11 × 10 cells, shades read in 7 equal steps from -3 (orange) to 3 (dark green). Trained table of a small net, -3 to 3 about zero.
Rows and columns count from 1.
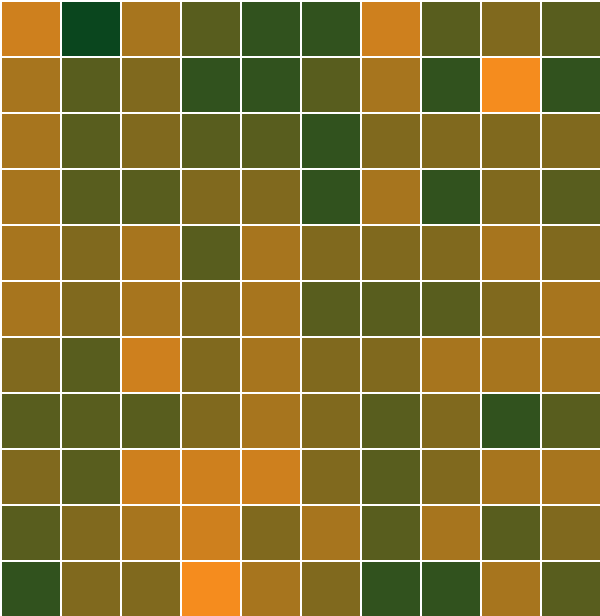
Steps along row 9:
up down same same up up down down same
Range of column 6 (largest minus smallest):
3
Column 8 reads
1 2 0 2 0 1 -1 0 0 -1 2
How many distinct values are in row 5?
3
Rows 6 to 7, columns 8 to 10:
1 0 -1 / -1 -1 -1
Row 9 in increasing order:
-2 -2 -2 -1 -1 0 0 0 1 1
